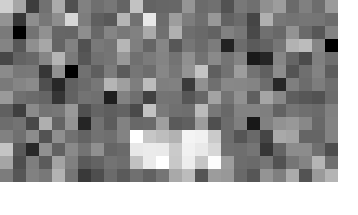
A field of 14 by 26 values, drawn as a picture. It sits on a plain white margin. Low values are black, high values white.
Ninth with the highest average: bottom middle. Stripes: none. Odd patch: higher, in the bottom middle. Slope: none. Average level on the scale: 50%.
